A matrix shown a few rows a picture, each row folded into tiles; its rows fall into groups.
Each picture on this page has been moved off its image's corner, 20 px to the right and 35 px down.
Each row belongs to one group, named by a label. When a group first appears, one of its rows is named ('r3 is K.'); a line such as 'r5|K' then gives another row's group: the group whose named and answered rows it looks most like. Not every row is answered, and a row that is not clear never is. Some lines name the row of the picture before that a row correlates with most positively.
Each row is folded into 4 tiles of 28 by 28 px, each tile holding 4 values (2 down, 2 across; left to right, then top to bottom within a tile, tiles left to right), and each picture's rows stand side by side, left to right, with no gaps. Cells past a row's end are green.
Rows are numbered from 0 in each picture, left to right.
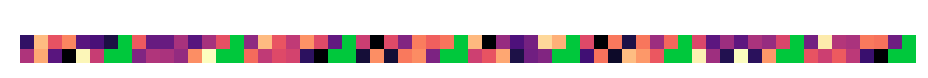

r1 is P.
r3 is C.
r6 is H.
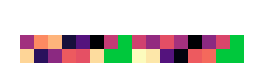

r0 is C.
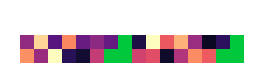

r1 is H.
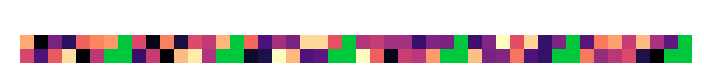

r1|C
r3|H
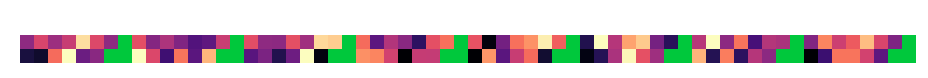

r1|H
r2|C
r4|C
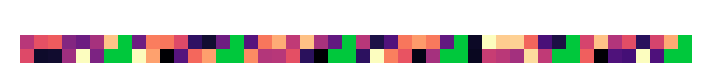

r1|H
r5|C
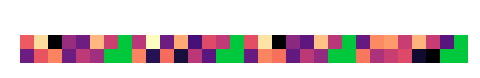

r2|P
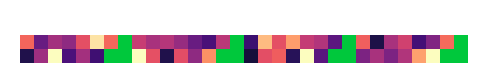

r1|H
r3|P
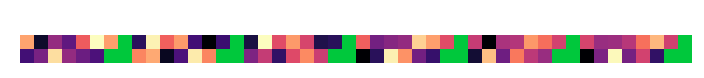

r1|H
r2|H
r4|C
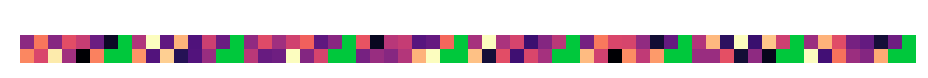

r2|H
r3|P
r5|H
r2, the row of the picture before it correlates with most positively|2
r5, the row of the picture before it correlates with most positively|1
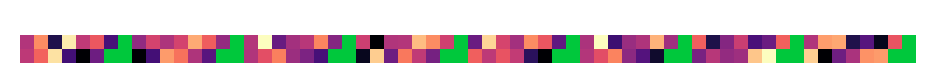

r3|C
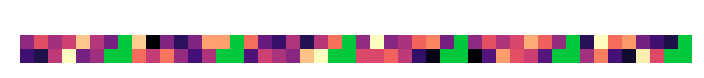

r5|H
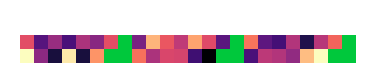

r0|H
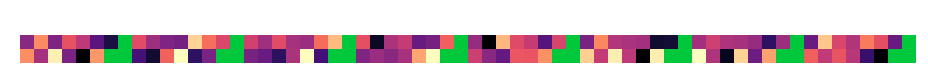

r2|C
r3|P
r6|H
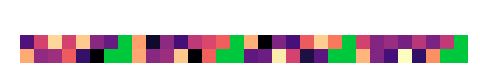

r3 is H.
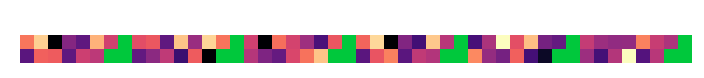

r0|P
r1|C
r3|P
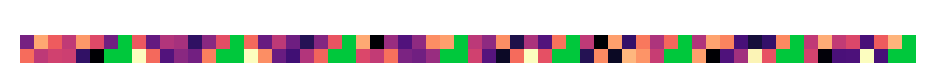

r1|H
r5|C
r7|C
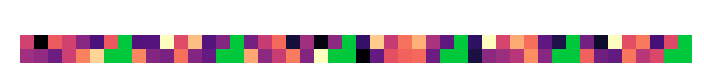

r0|P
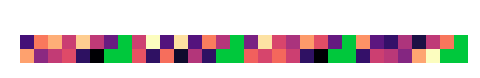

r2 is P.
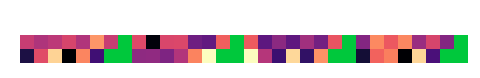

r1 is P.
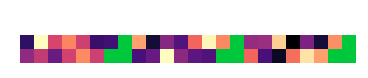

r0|H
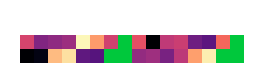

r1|P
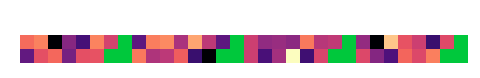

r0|P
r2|H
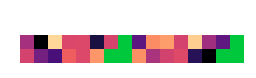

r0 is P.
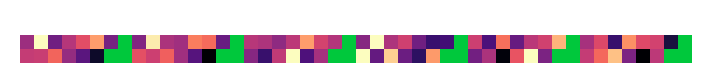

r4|C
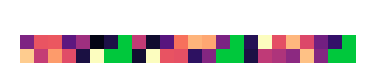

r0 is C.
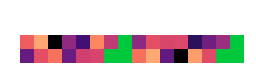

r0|P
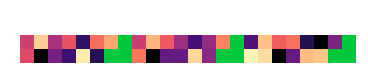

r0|C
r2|H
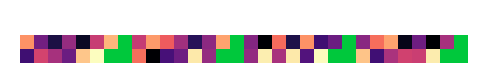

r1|C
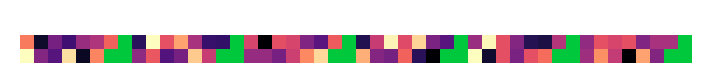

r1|H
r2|P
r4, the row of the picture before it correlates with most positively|3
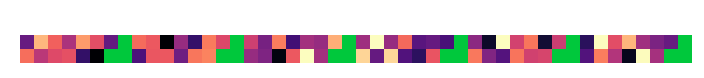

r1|P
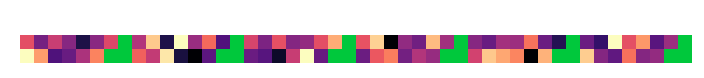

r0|H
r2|C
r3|P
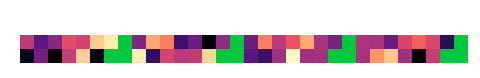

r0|C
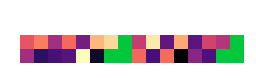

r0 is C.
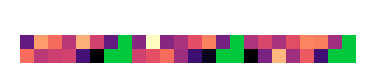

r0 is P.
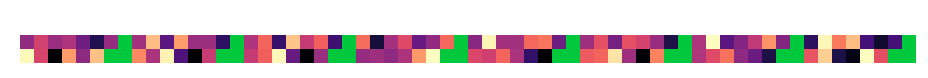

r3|P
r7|H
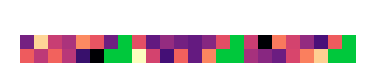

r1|H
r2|P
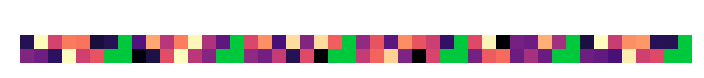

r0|H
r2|C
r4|P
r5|H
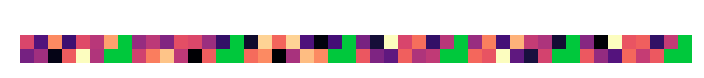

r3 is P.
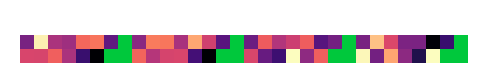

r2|H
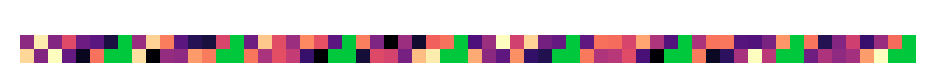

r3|P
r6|C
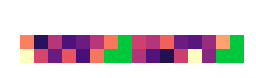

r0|H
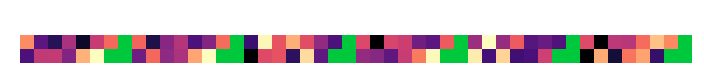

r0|P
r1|P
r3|P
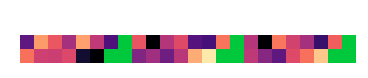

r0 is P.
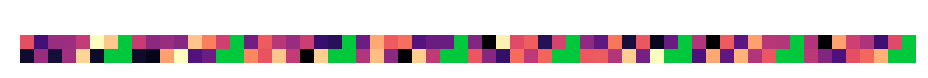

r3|H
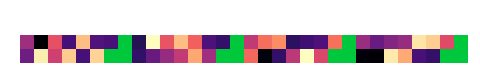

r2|C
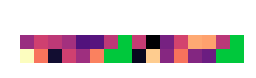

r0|H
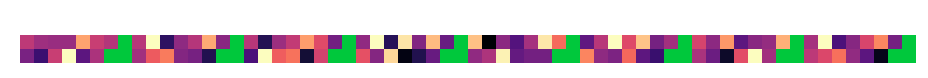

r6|C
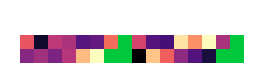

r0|P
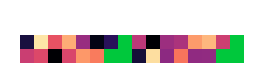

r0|H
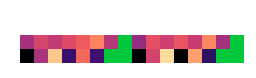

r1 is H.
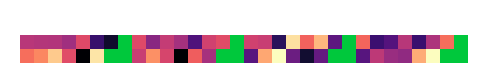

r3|P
